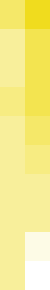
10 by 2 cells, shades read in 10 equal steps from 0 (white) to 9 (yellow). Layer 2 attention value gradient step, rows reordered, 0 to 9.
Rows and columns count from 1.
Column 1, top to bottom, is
6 4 4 5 4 4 4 4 4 4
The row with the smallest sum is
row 10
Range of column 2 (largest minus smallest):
9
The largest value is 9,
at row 1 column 2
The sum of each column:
43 50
